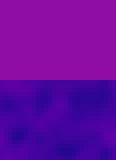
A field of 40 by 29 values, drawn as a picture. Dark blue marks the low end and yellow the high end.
The table splits into 2 rows of 1 panel. Panel 1,1: low, flat. Panel 2,1: very low, blotchy, faint in contrast.
